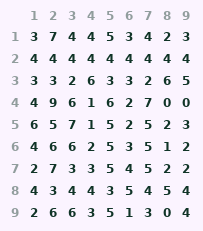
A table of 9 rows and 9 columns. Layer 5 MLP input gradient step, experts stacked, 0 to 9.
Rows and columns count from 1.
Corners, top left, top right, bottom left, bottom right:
3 3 2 4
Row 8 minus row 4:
0 -6 -2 3 -3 3 -3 5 4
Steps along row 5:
down up down up down up down up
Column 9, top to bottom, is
3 4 5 0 3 2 2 4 4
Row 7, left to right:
2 7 3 3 5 4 5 2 2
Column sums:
32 50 42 28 41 27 39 22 27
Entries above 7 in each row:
0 0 0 1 0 0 0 0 0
